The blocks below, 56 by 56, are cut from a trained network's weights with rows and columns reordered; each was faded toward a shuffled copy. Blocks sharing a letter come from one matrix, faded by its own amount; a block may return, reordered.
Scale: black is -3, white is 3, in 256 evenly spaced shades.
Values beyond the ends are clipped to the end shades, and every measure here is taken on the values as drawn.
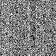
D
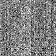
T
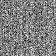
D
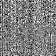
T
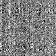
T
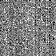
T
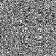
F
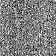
D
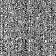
T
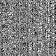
T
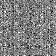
T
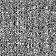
T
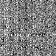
T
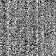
T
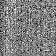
T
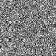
F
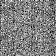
D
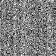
D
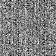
T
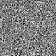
F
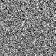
F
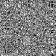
F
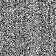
D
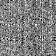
T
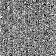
D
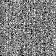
D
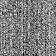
T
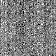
T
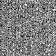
D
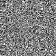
F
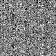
D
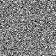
F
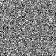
F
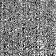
T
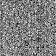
D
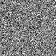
F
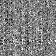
T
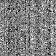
T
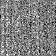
T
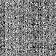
T
